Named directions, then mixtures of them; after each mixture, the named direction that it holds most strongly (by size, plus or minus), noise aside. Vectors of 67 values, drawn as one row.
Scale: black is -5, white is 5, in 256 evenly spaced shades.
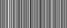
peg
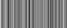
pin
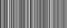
pin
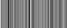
pin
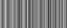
pin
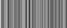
pin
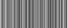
pin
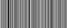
peg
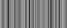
pin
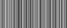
peg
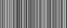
peg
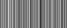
peg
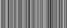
pin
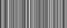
pin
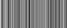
pin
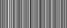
peg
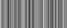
pin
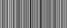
peg
